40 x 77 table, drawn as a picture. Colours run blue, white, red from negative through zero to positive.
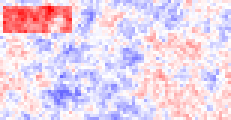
The top left is the roughest part. The ninth with the highest average is the top left. The texture is blotchy. In the top left lies a patch that is higher than the rest. No regular stripes run through it.
